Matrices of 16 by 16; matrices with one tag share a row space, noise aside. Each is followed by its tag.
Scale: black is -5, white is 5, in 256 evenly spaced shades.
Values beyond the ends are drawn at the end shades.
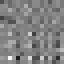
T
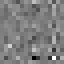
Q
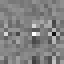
Q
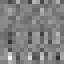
T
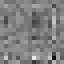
Q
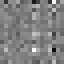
Q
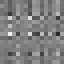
T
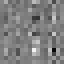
Q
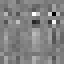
Q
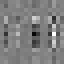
Q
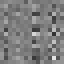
Q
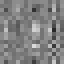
Q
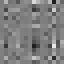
Q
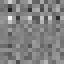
T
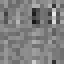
Q
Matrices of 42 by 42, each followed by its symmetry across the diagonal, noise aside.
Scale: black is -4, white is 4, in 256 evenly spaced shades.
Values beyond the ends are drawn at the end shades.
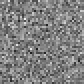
neither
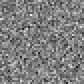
neither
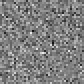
antisymmetric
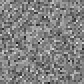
symmetric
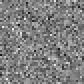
antisymmetric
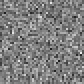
neither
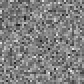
symmetric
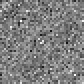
symmetric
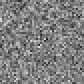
antisymmetric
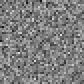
symmetric
